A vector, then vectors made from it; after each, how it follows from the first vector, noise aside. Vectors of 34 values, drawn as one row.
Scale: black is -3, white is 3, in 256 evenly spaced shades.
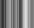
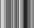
negated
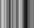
negated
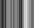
copied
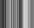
copied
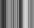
copied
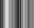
wrapped around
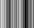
negated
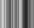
negated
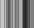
negated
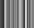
sign-scrambled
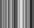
wrapped around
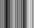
wrapped around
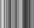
negated
